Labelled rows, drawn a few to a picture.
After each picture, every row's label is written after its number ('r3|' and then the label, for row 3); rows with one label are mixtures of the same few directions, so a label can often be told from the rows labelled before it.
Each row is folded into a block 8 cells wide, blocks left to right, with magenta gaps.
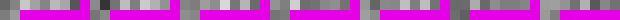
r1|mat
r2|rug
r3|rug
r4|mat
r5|rug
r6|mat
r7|rug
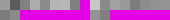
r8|rug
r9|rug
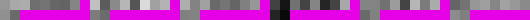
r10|rug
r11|rug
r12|mat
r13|mat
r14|rug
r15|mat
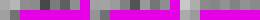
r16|rug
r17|rug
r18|mat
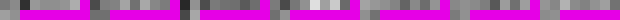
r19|mat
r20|mat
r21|rug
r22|rug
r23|rug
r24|rug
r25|mat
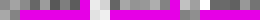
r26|rug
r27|mat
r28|mat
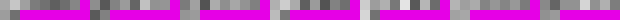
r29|rug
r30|rug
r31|mat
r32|rug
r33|rug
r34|mat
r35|rug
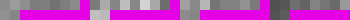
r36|rug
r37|mat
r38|mat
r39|mat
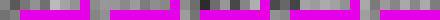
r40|rug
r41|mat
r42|mat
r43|mat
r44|rug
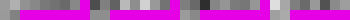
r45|rug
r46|mat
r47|mat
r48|mat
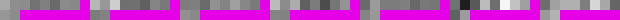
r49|mat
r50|mat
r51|mat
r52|mat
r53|rug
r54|rug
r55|mat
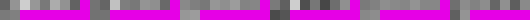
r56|mat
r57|mat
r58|mat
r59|mat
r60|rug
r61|rug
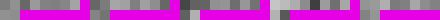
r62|mat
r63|mat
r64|rug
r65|rug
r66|mat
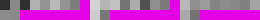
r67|mat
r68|rug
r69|rug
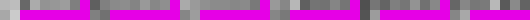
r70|mat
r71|mat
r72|mat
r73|mat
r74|rug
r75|rug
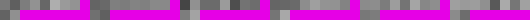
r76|rug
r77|mat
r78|rug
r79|rug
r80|rug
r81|rug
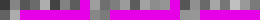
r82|rug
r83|rug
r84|mat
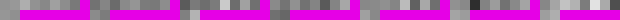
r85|mat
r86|mat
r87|rug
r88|mat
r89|rug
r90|mat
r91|mat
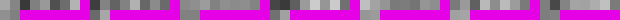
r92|mat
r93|rug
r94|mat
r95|rug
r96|mat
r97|mat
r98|rug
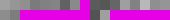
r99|rug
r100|rug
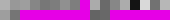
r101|rug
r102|rug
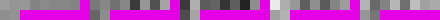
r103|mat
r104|rug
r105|rug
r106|mat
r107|rug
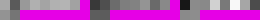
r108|rug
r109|mat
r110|mat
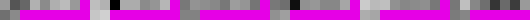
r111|rug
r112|mat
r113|mat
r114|mat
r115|mat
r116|rug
